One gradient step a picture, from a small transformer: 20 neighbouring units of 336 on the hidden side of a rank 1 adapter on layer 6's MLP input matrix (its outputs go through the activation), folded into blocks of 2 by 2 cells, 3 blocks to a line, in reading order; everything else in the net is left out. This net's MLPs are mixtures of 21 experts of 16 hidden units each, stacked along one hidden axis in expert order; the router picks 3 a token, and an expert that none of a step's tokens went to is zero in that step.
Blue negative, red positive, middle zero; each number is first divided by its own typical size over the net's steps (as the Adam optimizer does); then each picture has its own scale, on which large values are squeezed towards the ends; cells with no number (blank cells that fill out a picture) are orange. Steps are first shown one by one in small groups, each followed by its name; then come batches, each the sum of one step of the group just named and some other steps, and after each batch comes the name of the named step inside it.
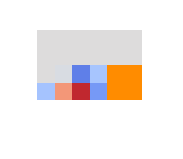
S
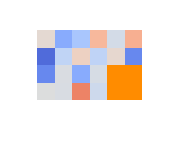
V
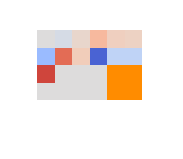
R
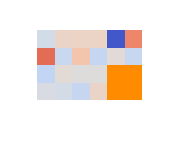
V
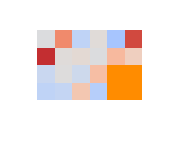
S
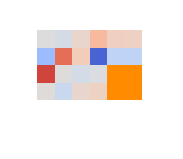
R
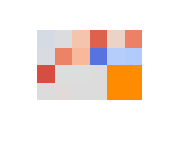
R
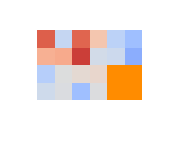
V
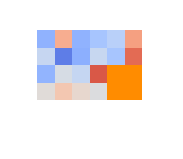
S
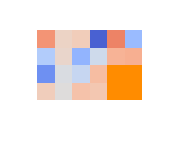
S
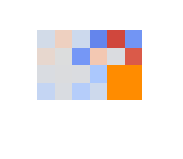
S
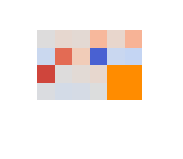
R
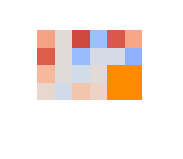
V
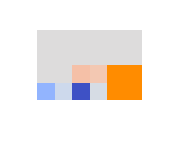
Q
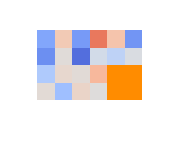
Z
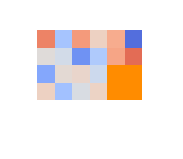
Z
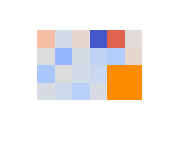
Q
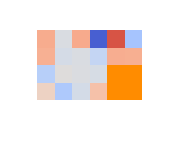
Q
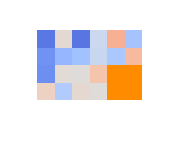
Z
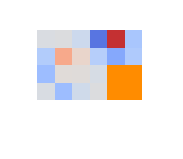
Z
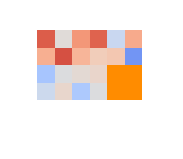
Q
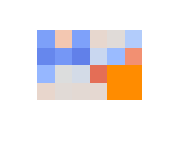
Z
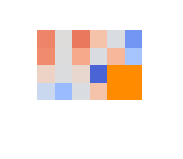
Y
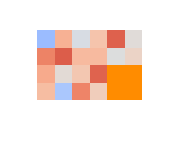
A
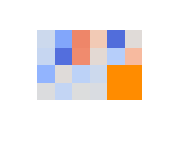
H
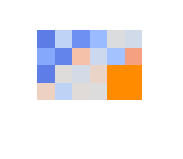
H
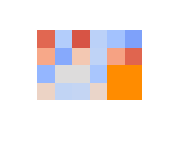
H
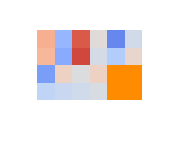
H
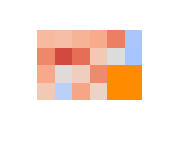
A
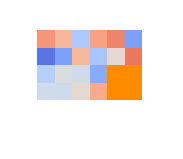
Y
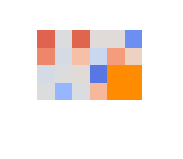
Y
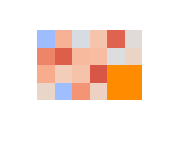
A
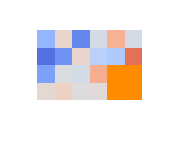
H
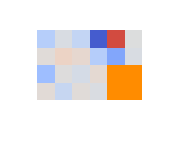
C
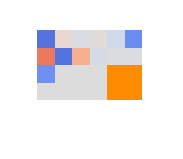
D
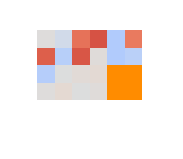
D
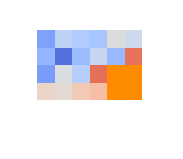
D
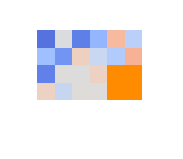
D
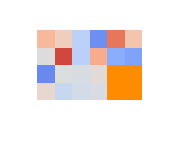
C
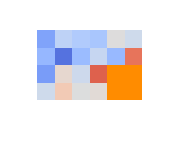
D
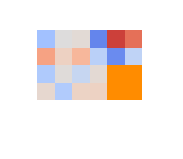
C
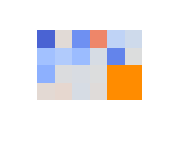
D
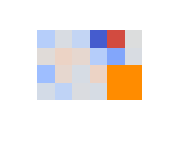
C
